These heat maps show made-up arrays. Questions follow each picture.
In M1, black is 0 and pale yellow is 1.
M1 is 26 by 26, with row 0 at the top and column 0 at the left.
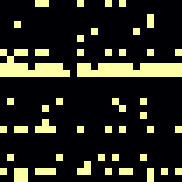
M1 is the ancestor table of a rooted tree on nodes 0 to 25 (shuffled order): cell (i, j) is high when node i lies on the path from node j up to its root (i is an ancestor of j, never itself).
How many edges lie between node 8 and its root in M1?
4
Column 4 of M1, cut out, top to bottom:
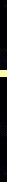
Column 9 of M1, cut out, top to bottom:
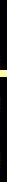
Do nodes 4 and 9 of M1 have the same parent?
yes
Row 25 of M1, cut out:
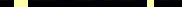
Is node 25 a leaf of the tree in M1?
no
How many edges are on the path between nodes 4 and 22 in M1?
3
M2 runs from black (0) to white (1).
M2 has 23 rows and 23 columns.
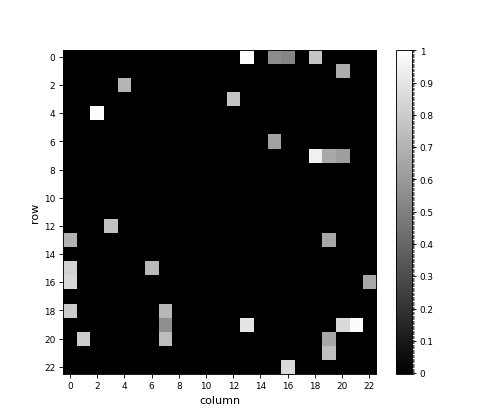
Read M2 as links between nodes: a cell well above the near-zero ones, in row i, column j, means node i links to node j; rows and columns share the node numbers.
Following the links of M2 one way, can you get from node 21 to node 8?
no
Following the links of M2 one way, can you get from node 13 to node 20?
yes
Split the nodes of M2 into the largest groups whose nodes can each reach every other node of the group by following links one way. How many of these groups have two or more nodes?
3
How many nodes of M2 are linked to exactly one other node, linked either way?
8
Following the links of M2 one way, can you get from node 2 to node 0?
no
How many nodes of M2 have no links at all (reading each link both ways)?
7
